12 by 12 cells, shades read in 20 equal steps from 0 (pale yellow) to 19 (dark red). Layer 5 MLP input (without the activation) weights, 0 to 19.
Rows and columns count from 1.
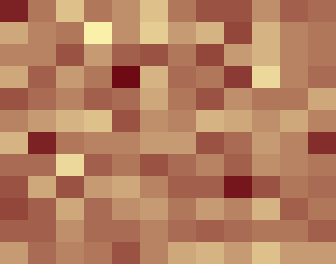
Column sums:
122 127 96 103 128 93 114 118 131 85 112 123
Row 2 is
6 9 10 0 8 3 7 5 14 5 9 10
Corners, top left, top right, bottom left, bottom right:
17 11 7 7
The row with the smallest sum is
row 2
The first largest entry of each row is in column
1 9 8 5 1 5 2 6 9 1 1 5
